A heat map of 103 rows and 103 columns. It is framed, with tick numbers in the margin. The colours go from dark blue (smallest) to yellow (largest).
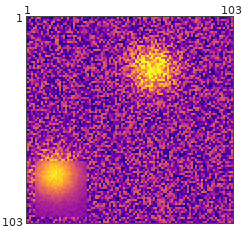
Bumps: two. Odd patch: calmer, in the bottom left. Mirror symmetry: none. Slope: none. Calmest part: bottom left.
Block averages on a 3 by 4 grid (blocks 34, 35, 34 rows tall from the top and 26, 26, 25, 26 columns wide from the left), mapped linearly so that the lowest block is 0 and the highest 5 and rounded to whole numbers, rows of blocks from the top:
0150 / 1010 / 5010
